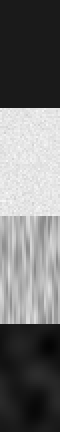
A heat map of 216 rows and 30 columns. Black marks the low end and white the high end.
It is made of 4 by 1 panels. Panel 1,1: very low, flat. Panel 2,1: very high, fine-grained, faint in contrast. Panel 3,1: high, streaked downward. Panel 4,1: very low, smooth, faint in contrast.
